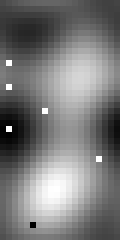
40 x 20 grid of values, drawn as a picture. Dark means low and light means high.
Ninth with the highest average: bottom middle. Ninth with the lowest average: middle left. Average level on the scale: 50%. Lone odd cells: 6, 5 higher and 1 lower than their neighbours.
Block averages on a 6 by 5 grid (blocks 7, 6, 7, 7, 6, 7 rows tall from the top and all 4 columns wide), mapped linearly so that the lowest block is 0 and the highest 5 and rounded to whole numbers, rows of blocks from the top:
1 1 1 2 1 / 2 2 3 4 3 / 1 2 3 4 2 / 0 1 3 3 1 / 2 4 5 4 2 / 2 3 4 2 1
